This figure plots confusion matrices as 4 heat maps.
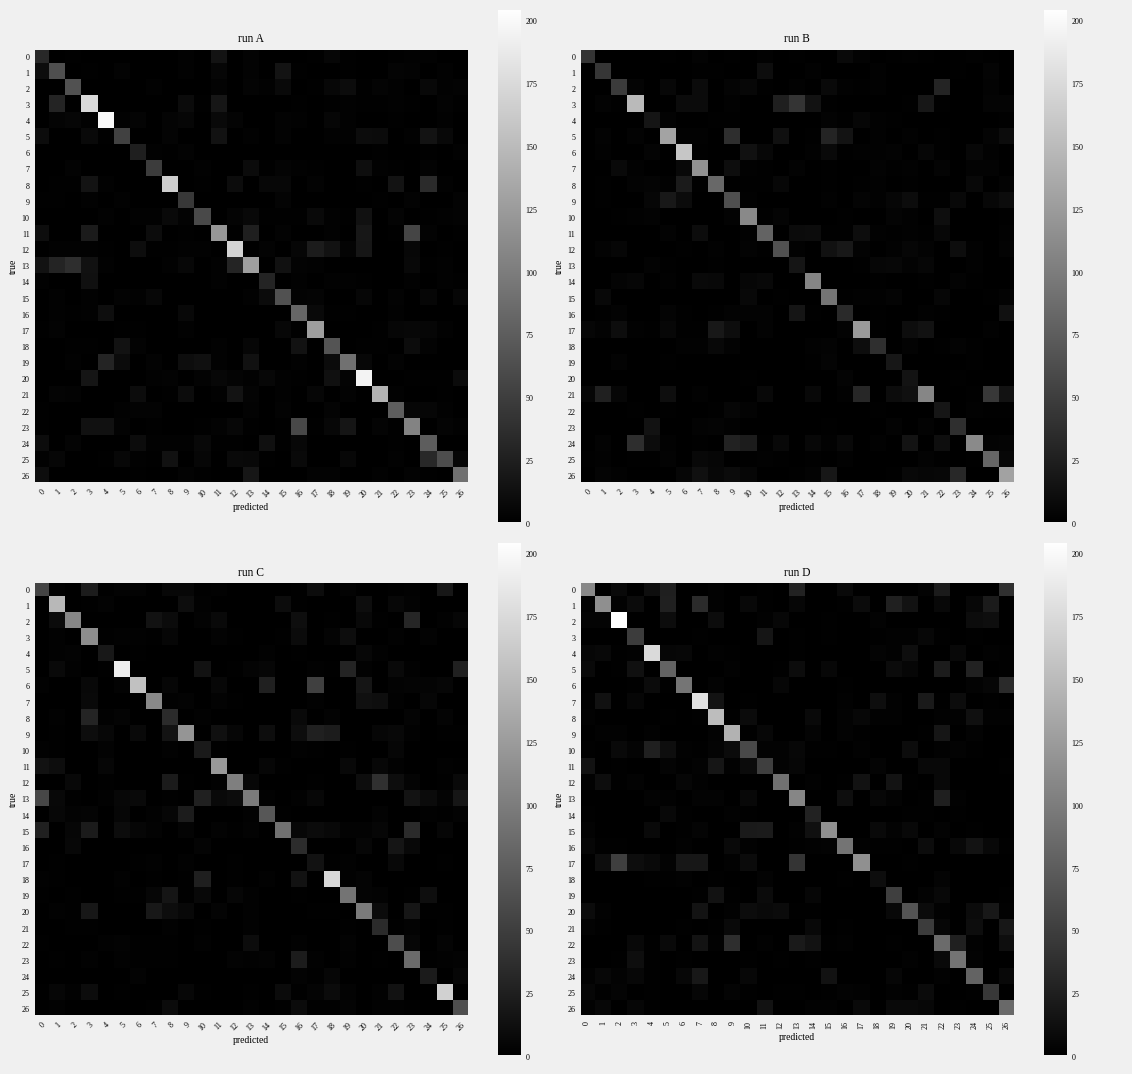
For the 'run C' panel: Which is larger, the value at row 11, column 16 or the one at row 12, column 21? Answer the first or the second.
the second
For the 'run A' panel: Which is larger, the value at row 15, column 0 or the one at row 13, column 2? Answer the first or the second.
the second
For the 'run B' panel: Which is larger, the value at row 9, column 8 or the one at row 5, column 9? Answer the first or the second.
the second
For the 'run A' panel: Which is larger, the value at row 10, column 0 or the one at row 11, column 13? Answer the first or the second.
the second
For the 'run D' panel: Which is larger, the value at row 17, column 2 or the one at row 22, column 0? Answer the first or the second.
the first
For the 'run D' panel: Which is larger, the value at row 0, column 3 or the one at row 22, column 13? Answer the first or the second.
the second
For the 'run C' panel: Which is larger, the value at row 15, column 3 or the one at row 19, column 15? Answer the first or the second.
the first
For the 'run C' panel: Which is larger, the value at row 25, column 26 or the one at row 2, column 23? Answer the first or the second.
the second
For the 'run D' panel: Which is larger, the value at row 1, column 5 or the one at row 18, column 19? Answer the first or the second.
the first
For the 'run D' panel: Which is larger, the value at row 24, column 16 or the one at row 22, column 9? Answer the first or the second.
the second
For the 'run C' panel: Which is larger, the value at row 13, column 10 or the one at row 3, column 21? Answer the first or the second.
the first
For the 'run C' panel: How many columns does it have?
27
